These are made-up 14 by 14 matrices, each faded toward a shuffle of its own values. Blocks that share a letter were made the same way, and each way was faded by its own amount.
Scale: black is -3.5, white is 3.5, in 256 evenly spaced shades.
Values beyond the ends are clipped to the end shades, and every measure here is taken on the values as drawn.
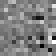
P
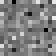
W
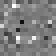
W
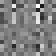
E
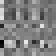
E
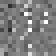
W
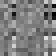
E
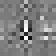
E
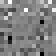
W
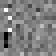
P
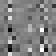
E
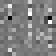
P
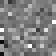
W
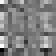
E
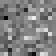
W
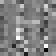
P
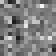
W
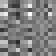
E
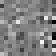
P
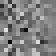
W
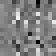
P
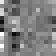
E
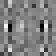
E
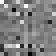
W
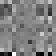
E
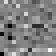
W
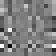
E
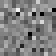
W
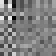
E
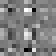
E
